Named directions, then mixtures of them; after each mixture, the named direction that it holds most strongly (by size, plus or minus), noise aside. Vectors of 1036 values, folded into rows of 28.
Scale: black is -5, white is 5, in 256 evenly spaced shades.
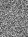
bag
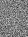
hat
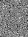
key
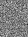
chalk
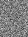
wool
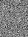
key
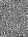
key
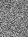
bag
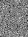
key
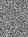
chalk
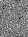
key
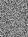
chalk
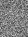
bag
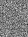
chalk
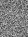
bag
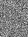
chalk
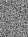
chalk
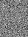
key
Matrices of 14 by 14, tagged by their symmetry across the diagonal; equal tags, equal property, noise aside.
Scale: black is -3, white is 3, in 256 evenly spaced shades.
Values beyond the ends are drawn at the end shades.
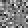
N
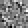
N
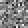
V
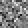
N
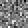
V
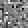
N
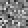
V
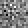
N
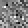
N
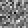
V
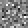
V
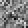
V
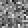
V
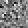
N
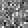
V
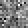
N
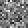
V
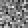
N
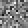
N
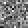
V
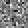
V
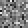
N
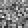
V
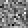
N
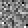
N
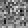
V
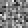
N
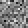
V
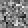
N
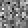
V
